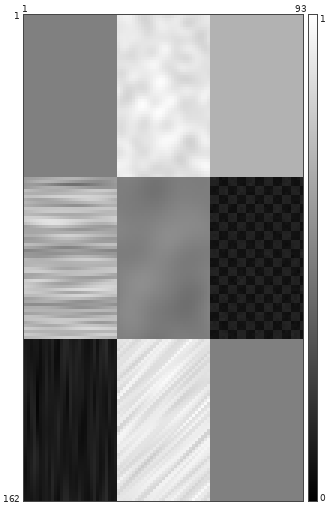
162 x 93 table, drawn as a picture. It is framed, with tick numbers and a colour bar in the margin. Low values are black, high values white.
The table splits into 3 rows of 3 panels. Panel 1,1: middling, flat. Panel 1,2: very high, blotchy, faint in contrast. Panel 1,3: high, flat. Panel 2,1: high, streaked across. Panel 2,2: middling, smooth, faint in contrast. Panel 2,3: very low, checkered, faint in contrast. Panel 3,1: very low, streaked downward, faint in contrast. Panel 3,2: very high, slanting up to the right, faint in contrast. Panel 3,3: middling, flat.
